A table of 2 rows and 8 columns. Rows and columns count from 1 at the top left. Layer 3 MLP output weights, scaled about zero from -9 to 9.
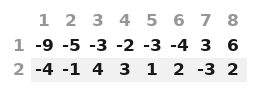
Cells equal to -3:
3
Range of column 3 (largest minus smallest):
7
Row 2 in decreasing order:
4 3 2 2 1 -1 -3 -4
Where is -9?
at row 1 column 1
